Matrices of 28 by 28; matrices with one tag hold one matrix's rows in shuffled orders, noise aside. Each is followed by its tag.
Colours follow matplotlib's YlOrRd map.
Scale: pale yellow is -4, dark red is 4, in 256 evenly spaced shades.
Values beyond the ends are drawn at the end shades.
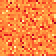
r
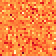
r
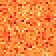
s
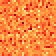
s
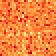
s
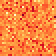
r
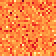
r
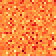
r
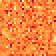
r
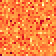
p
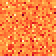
r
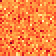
p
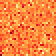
p
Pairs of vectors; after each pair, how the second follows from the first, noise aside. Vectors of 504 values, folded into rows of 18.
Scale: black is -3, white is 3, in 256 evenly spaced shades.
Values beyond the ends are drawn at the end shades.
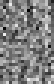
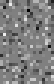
partly zeroed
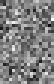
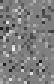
partly zeroed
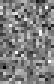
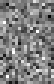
reversed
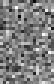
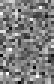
reversed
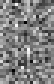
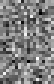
reversed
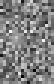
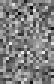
reversed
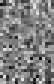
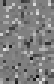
partly zeroed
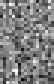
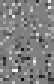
partly zeroed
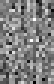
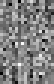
reversed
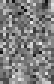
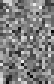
reversed
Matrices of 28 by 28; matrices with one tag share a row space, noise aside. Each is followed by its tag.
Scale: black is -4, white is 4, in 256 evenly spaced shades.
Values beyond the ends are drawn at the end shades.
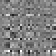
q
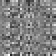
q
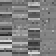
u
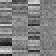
u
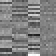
u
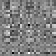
q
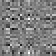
q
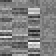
u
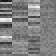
u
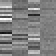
u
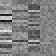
u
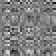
q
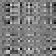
q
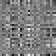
q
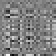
q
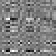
q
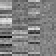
u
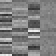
u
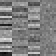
u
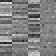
u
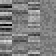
u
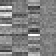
u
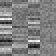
u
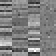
u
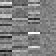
u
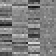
u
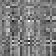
q
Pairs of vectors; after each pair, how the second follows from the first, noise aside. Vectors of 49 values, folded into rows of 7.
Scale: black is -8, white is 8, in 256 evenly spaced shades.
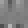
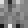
scaled up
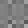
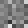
scaled up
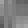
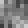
scaled up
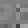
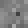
shuffled
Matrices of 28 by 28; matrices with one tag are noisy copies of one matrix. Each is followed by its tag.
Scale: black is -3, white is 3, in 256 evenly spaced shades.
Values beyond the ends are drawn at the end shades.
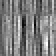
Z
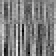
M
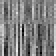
M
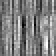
Z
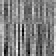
M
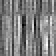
Z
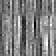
Z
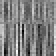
M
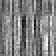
Z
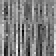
M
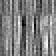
Z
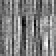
Z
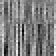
M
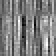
Z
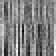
M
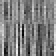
M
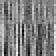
M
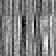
Z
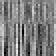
M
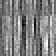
Z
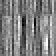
Z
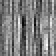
Z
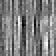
Z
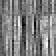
Z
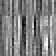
Z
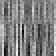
M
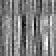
Z
